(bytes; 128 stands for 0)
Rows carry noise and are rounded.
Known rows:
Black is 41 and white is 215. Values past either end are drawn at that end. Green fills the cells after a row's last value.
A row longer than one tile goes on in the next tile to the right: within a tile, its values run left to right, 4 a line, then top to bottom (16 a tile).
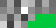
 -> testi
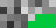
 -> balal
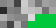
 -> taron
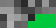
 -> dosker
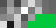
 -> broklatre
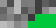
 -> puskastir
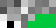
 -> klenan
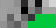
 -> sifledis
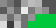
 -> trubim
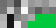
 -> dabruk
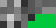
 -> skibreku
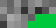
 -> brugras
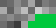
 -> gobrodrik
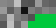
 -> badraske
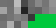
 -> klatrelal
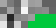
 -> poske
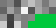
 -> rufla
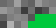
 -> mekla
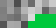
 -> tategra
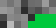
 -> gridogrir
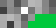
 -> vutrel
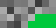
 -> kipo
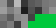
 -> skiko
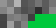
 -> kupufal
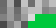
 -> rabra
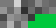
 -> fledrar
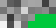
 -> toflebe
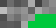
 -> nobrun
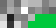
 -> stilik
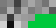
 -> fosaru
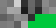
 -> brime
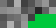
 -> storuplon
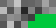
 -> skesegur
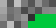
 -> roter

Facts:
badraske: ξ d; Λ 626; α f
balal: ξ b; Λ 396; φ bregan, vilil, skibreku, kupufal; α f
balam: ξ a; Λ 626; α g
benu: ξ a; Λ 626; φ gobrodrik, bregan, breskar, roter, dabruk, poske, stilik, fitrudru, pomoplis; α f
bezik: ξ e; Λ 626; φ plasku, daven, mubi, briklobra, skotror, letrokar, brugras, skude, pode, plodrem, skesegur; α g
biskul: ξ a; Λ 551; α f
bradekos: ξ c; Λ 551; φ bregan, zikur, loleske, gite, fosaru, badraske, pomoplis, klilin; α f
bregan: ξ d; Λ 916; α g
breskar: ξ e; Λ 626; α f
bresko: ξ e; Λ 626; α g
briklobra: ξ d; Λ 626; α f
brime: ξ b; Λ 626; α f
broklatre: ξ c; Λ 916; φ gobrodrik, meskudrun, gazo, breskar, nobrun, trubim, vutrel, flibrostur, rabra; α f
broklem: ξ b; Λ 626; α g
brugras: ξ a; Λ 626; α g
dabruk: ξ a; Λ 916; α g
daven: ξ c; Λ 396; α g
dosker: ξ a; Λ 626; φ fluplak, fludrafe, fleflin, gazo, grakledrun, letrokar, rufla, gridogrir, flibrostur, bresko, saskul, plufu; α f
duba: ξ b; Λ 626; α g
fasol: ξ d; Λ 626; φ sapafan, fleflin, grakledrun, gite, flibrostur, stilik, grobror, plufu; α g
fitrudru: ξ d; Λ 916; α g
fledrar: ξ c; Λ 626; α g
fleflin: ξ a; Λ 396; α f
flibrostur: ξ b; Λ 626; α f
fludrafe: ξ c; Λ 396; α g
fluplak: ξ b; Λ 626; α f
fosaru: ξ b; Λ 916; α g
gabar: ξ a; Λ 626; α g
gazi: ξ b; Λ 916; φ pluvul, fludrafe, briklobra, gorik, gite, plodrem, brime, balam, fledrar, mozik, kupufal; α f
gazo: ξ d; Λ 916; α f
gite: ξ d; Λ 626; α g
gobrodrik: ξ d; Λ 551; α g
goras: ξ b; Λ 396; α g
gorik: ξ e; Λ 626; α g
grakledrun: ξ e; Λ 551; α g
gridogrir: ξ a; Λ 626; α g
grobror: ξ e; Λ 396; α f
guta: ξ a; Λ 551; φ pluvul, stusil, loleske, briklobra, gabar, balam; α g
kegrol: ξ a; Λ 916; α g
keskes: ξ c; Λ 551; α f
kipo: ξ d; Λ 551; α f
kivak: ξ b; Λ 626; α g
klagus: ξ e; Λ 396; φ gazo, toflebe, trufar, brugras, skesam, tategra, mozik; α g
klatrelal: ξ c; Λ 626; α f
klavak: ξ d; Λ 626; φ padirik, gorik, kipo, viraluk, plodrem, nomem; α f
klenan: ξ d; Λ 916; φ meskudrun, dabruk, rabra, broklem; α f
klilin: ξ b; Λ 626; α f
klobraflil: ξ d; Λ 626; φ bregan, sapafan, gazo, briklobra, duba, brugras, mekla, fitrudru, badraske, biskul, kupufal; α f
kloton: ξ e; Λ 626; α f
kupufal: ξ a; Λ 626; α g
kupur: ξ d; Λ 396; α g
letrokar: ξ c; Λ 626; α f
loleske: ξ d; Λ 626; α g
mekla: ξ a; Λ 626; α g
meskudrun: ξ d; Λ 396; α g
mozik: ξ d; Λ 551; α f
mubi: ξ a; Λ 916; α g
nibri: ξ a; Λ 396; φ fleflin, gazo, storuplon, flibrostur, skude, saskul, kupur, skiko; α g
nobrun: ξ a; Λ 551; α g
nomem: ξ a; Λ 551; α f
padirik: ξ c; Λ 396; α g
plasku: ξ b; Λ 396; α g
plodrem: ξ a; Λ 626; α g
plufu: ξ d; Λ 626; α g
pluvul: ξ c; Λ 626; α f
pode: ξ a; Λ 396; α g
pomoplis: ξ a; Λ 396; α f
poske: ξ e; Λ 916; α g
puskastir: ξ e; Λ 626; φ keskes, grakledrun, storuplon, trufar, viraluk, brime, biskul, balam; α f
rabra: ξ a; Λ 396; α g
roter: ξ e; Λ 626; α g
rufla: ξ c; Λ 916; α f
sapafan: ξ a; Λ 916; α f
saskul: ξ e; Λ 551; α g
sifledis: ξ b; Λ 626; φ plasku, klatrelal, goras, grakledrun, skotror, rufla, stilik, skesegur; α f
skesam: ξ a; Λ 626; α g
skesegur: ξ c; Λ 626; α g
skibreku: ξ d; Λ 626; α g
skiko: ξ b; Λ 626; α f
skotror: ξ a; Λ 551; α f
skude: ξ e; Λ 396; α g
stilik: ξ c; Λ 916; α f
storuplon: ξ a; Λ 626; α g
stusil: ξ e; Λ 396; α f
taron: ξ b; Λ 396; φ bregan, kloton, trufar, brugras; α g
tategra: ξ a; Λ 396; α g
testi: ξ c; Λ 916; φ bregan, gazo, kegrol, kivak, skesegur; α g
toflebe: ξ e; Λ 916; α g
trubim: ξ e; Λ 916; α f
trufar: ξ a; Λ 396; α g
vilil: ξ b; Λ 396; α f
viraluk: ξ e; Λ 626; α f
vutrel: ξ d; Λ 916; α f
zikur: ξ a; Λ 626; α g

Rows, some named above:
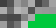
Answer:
keskes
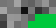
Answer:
plodrem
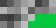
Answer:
biskul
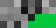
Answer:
kivak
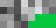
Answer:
stusil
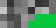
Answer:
saskul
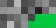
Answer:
storuplon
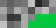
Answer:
grakledrun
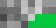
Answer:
fludrafe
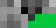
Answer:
broklem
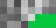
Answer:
fleflin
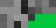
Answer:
flibrostur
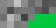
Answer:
klobraflil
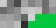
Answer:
klagus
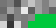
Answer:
rufla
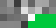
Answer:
nibri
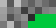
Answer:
roter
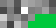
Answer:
bregan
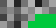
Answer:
guta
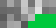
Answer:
fludrafe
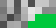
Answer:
pomoplis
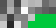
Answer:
sapafan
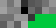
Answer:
klilin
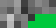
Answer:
plufu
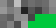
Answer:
duba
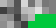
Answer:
stusil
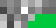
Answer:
fitrudru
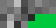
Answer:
pluvul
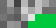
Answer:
fleflin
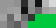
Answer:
sifledis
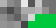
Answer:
skude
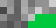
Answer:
vilil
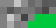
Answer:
klobraflil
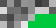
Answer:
bradekos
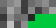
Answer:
balam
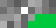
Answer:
gazo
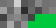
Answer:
fledrar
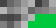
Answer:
biskul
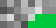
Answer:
meskudrun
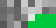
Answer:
pode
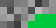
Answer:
kipo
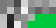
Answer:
dabruk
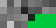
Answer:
bresko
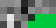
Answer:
loleske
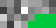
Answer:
bregan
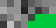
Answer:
skesam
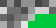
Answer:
bradekos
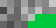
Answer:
vilil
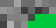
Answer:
mekla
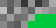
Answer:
mozik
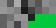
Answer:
fluplak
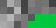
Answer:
fasol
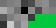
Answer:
zikur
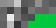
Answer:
briklobra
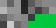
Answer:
skesam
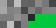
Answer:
breskar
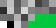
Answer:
gazi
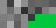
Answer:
viraluk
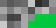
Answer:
grakledrun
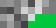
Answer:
kupur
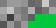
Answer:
benu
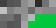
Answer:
nomem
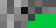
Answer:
gorik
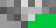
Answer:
grobror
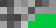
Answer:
keskes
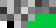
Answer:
gazi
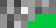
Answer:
kegrol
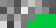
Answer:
trubim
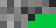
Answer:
kloton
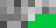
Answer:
tategra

